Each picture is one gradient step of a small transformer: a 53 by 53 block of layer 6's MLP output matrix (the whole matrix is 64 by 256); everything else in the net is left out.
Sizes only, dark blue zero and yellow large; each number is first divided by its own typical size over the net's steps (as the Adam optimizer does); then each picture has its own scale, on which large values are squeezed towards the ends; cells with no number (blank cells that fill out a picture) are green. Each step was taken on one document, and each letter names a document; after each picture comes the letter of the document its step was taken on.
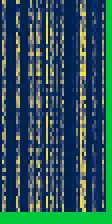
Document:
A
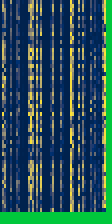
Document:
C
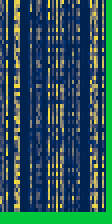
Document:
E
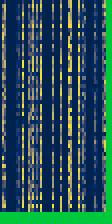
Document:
C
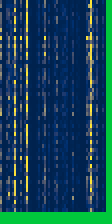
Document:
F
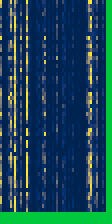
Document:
F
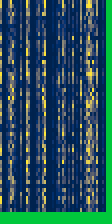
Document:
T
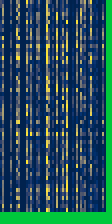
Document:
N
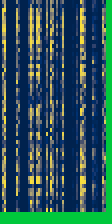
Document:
A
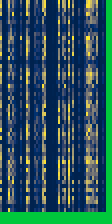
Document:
T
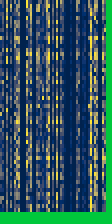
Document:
E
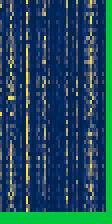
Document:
F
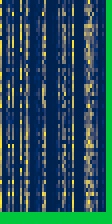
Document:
T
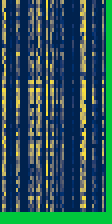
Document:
A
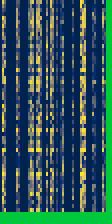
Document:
A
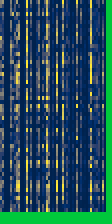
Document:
N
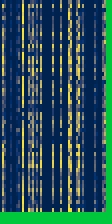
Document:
C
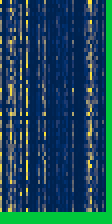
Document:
F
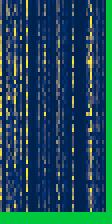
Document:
F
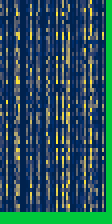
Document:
N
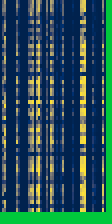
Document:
A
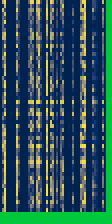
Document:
A
